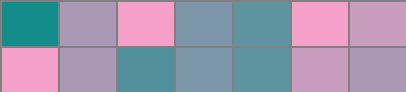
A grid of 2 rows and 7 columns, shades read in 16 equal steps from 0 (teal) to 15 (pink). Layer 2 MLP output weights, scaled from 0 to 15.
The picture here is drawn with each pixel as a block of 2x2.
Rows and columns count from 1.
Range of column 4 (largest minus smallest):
0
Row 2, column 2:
10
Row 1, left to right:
0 10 15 7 5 15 12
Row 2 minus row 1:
15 0 -11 0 0 -3 -2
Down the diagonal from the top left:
0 10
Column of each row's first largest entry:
3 1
